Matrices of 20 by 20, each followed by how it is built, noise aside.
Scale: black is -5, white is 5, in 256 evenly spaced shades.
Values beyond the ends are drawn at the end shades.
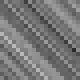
Toeplitz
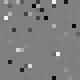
sparse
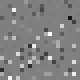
sparse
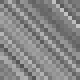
Toeplitz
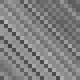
Toeplitz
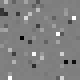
sparse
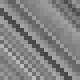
Toeplitz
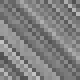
Toeplitz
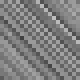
Toeplitz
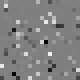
sparse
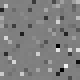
sparse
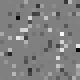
sparse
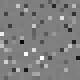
sparse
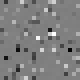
sparse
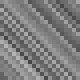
Toeplitz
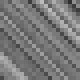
Toeplitz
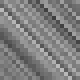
Toeplitz
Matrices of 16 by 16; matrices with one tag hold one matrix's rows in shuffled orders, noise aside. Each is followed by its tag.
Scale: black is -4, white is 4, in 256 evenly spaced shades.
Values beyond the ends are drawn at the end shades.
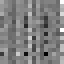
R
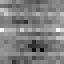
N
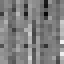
R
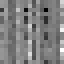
R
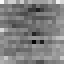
N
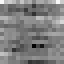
N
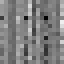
R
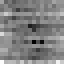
N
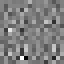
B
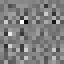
B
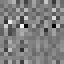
B
